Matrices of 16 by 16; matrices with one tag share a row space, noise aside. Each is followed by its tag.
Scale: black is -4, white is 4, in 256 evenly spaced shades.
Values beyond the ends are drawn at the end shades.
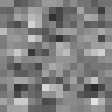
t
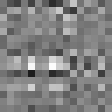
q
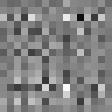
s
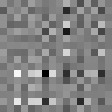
s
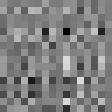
s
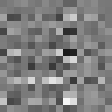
q
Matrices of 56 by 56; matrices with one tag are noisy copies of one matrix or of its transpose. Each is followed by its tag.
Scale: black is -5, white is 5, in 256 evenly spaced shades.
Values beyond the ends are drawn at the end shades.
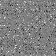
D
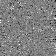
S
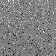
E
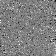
S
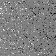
E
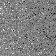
E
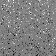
E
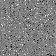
D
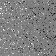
E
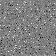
D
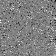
S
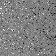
E
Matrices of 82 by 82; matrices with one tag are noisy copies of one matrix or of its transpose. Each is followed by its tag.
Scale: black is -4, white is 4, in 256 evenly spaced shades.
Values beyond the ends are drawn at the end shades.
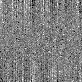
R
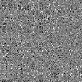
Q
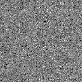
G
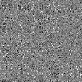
Q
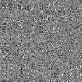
Q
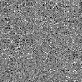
Q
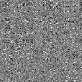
Q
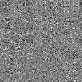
Q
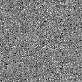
G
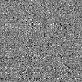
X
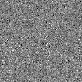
G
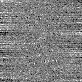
R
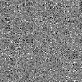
Q
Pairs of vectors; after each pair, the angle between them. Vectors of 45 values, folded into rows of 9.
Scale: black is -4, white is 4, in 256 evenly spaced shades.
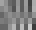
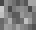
orthogonal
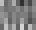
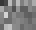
orthogonal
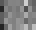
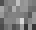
orthogonal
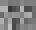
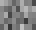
orthogonal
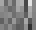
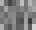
partly aligned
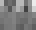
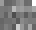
partly aligned
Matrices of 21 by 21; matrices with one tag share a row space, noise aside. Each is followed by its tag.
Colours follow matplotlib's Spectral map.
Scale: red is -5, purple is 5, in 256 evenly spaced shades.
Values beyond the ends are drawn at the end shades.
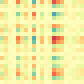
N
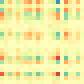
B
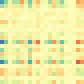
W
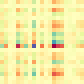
N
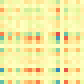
B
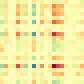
N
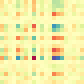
N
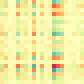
N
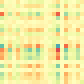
B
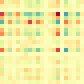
B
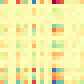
N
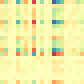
N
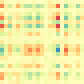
B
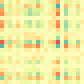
B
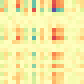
N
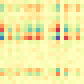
B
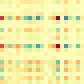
B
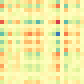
B
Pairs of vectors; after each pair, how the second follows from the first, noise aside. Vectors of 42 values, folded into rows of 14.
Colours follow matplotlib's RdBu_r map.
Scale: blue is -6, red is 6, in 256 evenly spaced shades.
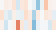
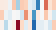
scaled up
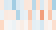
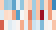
scaled up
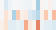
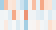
wrapped around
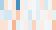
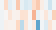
wrapped around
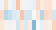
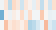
wrapped around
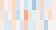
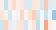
wrapped around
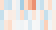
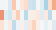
wrapped around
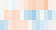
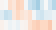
wrapped around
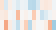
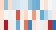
scaled up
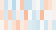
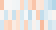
wrapped around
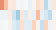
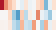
scaled up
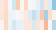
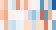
scaled up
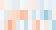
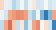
scaled up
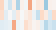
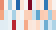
scaled up
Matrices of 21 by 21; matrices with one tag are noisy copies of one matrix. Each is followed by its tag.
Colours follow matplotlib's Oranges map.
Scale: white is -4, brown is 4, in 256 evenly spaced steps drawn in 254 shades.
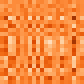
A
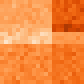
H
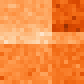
H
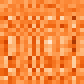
A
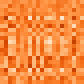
A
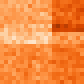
H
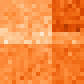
H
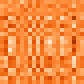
A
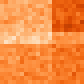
H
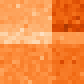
H
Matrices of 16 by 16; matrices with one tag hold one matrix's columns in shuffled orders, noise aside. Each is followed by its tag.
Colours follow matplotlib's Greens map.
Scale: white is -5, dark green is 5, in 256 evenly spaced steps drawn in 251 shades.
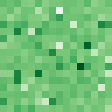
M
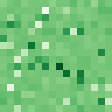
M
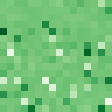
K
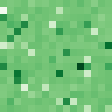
M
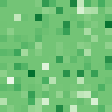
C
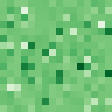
M
